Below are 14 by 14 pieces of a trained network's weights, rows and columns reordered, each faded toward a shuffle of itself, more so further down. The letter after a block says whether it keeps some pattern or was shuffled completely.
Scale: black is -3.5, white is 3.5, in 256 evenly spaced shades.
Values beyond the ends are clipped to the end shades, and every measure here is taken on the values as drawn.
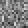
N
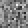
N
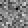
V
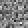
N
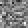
N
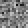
V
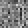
N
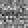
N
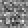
N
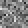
V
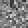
V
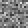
V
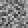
V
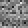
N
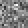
N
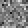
V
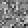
V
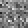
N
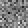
V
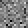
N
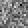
V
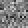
V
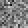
V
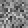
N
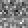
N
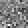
V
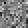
V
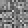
N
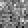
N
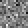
V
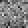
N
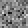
V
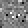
V
